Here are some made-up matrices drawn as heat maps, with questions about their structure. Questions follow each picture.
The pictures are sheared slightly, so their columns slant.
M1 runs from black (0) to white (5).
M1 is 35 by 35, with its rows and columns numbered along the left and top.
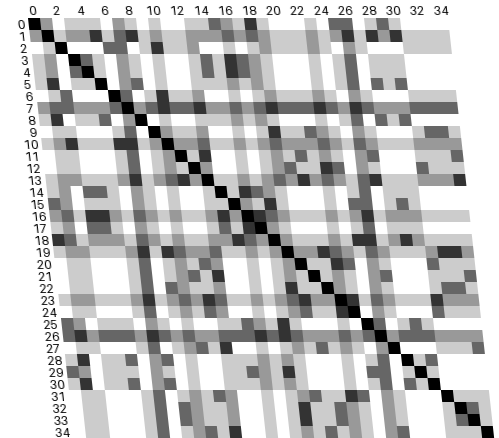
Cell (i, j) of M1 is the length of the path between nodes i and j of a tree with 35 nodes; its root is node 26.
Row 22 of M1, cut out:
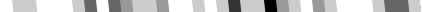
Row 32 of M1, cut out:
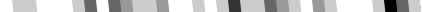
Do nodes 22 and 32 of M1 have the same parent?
yes
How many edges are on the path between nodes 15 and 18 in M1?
1
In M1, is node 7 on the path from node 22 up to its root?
yes
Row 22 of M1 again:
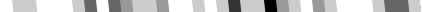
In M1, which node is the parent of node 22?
19
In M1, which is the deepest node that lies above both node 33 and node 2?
7
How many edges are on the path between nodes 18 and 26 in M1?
1
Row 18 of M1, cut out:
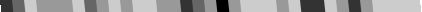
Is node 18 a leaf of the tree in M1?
no
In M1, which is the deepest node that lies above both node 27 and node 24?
7
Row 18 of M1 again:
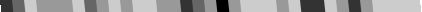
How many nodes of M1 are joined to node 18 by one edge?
5
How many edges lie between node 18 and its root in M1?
1
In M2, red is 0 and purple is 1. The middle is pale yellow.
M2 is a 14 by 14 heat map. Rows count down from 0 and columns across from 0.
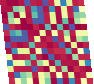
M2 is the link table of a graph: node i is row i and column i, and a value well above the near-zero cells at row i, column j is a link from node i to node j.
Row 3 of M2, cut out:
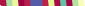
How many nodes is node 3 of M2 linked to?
8
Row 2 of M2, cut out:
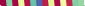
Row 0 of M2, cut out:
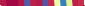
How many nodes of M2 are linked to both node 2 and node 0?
1
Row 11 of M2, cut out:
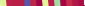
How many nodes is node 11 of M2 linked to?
4
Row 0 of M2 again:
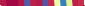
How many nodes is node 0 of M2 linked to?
5
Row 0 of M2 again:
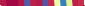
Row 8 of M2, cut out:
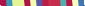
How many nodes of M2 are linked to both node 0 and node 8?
1
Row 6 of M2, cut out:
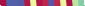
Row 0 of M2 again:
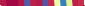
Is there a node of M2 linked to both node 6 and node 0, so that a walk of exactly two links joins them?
yes
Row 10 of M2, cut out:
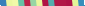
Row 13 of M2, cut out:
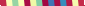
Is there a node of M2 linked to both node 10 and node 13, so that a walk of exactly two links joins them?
yes
